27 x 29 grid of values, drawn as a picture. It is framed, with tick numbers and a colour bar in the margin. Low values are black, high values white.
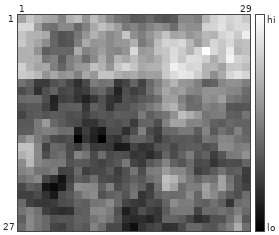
Stripes: none. Ninth with the highest average: top right. Seam: horizontal, 30% of the way down, the top part higher. Grain: blotchy.
